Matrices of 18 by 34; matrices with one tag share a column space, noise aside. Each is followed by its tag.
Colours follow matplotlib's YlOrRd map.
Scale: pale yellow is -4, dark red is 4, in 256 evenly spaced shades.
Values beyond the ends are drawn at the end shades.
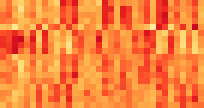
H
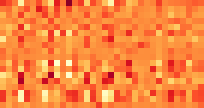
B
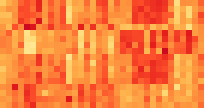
H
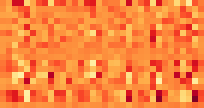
B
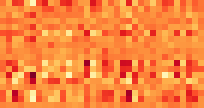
B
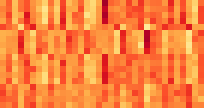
H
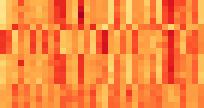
H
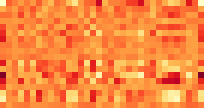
B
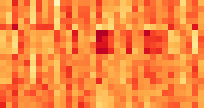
H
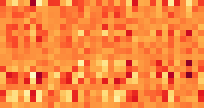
B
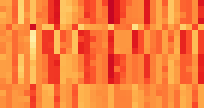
H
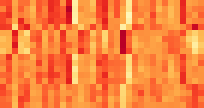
H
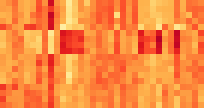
H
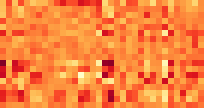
B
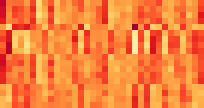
H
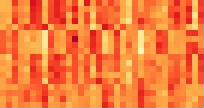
H
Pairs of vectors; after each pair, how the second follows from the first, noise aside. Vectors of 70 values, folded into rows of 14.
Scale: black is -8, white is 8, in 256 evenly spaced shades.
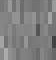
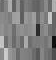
scaled up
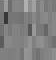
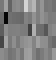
scaled up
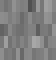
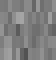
reversed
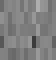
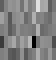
scaled up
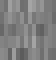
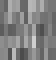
scaled up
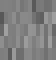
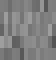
reversed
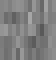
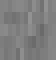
shrunk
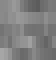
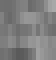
reversed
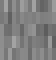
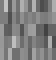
scaled up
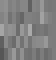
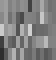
scaled up
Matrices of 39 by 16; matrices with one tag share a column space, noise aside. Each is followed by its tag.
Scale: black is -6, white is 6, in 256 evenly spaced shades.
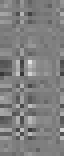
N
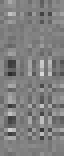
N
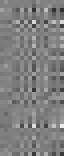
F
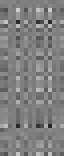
F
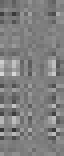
N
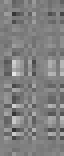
N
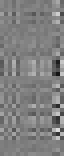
N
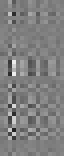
N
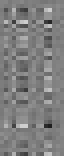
F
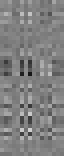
N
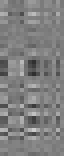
N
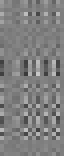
N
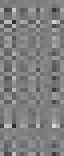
F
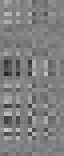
N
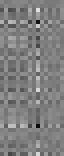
F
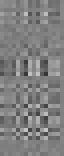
N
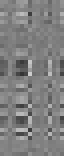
N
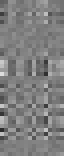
N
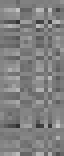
F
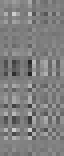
N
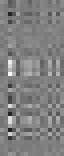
N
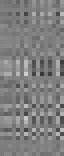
N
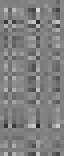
F
